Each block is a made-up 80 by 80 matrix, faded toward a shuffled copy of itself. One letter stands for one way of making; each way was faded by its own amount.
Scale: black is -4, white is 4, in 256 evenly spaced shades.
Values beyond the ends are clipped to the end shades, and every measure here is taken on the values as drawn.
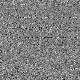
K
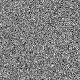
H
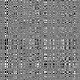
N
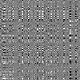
N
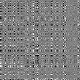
N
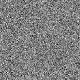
H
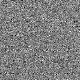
K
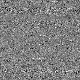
K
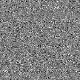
K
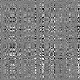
N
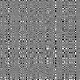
N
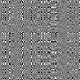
N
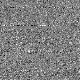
K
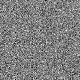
H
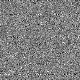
K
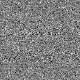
K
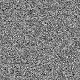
H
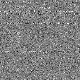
K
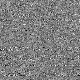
K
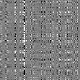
N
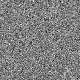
H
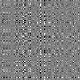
N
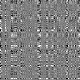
N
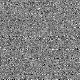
K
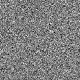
H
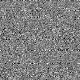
K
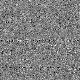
K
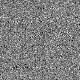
K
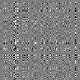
N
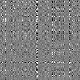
N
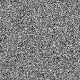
H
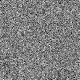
H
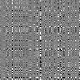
N
